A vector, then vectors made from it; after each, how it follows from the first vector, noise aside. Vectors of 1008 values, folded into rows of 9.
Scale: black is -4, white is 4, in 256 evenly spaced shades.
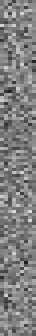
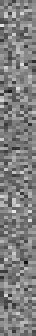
copied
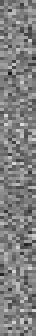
reversed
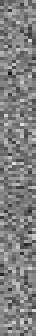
reversed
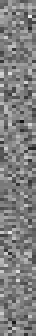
wrapped around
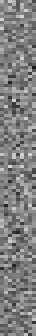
wrapped around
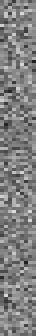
copied
